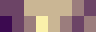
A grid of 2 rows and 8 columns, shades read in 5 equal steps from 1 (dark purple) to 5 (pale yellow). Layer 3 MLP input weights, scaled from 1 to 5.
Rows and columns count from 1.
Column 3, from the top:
4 3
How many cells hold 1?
1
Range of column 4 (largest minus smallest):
1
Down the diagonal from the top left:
2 2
